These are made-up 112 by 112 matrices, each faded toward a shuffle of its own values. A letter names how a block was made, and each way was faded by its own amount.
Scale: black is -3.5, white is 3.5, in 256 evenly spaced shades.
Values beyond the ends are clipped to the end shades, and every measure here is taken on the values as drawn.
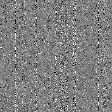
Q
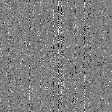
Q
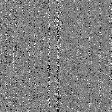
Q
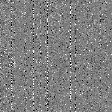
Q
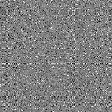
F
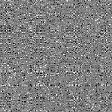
F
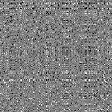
F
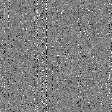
Q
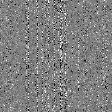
Q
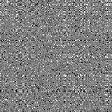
F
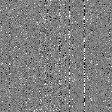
Q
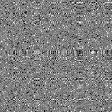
F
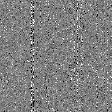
Q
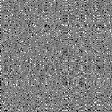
F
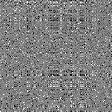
F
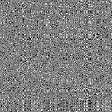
F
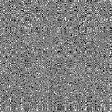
F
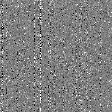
Q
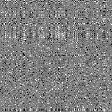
F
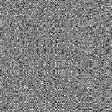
F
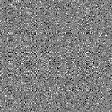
F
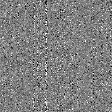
Q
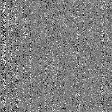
Q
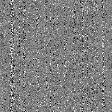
Q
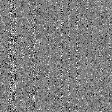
Q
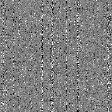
Q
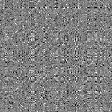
F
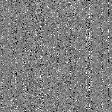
Q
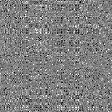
F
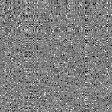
F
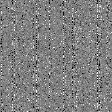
Q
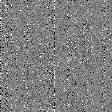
Q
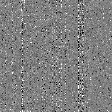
Q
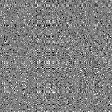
F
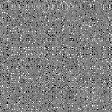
F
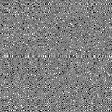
F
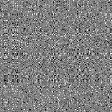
F
